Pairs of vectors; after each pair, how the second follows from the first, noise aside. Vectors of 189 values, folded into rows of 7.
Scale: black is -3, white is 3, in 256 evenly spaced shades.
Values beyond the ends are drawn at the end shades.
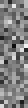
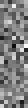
copied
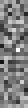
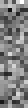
shuffled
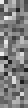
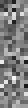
shuffled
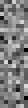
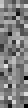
shuffled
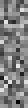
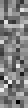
copied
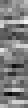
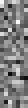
shuffled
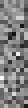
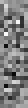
shuffled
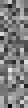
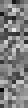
shuffled
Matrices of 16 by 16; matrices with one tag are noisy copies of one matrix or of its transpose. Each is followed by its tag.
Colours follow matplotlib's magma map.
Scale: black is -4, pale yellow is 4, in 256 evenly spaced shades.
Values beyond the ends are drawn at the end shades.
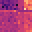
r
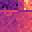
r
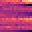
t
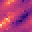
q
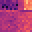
r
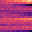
t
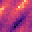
q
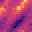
q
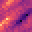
q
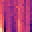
t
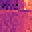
r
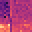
r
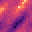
q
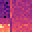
r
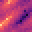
q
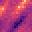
q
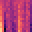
t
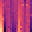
t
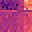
r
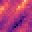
q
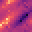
q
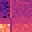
r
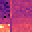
r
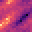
q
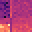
r
